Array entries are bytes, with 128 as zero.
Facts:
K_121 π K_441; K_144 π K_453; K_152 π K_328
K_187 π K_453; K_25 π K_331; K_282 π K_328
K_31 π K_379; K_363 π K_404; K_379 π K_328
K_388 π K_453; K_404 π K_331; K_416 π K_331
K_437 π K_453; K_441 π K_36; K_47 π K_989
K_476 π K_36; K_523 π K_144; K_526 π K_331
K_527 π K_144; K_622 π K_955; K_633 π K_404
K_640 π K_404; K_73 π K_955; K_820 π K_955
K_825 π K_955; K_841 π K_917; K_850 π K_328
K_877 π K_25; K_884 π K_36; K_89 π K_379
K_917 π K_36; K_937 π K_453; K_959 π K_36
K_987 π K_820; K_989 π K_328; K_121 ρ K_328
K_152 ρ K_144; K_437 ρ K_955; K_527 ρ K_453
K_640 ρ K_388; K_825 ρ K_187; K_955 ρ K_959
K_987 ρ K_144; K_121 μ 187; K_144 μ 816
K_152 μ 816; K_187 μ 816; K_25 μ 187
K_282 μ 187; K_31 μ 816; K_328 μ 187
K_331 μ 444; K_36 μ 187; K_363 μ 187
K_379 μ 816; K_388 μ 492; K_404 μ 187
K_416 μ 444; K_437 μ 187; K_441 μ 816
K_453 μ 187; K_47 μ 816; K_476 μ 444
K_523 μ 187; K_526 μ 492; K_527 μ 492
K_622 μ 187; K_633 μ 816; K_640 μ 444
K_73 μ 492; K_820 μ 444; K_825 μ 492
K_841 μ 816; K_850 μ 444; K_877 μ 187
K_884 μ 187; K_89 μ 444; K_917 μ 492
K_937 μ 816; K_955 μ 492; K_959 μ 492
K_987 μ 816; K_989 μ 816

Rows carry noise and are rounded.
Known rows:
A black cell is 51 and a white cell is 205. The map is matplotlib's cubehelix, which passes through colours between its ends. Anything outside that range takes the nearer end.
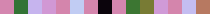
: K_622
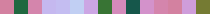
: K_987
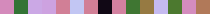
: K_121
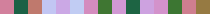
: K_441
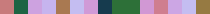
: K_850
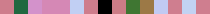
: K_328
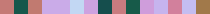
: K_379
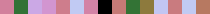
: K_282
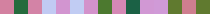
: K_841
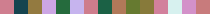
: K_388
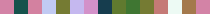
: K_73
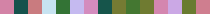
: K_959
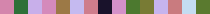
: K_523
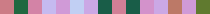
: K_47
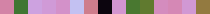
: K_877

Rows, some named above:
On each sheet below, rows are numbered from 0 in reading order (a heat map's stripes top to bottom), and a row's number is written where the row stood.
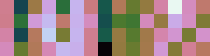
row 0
K_388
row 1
K_416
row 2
K_917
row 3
K_404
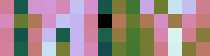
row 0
K_820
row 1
K_404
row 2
K_527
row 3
K_526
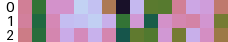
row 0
K_25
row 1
K_987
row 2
K_331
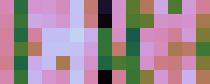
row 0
K_36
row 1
K_877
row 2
K_987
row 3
K_633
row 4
K_476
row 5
K_622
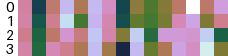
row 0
K_955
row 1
K_959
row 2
K_144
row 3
K_453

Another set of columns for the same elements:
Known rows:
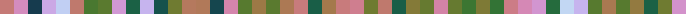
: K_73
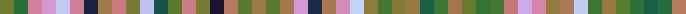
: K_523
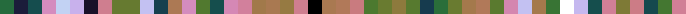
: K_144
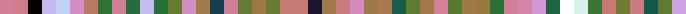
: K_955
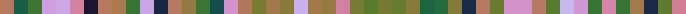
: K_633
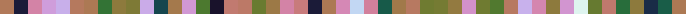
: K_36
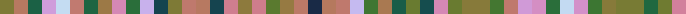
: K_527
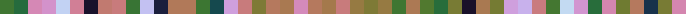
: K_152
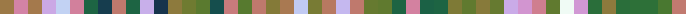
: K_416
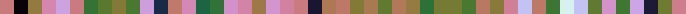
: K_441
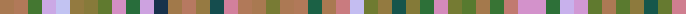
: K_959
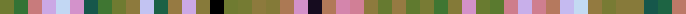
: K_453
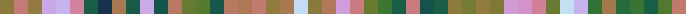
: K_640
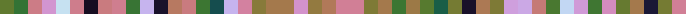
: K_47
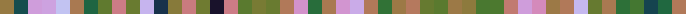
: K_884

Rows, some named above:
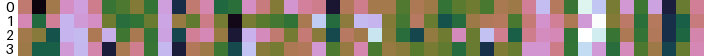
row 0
K_441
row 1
K_404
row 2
K_917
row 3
K_987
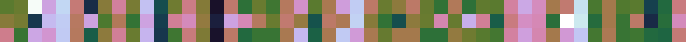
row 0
K_282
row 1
K_917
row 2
K_877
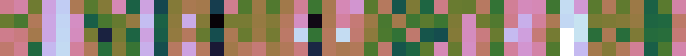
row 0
K_526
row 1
K_453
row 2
K_331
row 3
K_388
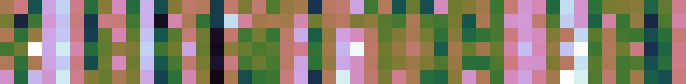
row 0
K_527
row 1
K_841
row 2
K_622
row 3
K_328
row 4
K_622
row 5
K_25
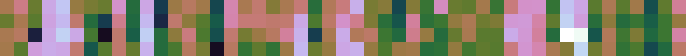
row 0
K_959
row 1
K_476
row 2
K_820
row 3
K_363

